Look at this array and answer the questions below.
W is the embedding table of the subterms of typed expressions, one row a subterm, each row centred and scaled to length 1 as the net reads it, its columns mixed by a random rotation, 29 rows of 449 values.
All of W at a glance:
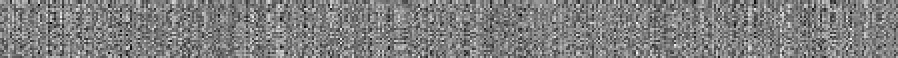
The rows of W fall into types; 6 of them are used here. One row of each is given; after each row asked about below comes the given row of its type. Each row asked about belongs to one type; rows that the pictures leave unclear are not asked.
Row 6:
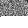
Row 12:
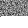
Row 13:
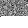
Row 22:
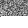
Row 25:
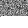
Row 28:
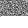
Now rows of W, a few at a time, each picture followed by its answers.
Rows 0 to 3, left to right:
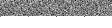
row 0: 12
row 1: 12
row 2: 13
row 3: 13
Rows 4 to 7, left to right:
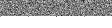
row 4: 28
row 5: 28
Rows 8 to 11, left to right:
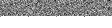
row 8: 12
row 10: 12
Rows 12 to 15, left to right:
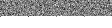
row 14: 25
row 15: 25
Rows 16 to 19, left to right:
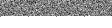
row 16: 12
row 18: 12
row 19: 25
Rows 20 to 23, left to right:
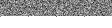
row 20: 28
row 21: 25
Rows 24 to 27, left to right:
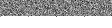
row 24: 28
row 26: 13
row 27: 25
